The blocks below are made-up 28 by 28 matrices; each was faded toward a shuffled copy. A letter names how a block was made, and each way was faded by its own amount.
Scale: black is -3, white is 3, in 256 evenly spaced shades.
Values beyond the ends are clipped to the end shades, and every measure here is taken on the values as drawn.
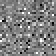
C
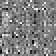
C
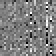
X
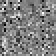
X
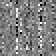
X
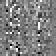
X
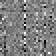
X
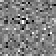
C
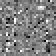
C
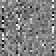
X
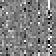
X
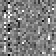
X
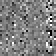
X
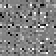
C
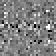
C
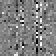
X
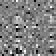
C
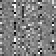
X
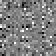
C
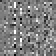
X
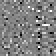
C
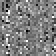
X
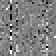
X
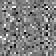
C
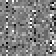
X
